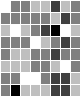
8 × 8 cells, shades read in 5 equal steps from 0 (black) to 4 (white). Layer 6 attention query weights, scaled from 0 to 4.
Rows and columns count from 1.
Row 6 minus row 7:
1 1 -1 -2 0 2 3 -1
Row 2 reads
2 2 2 2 2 3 1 2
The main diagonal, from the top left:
4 2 3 4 2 3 1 3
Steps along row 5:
up same down same down up same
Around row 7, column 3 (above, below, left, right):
3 3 2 4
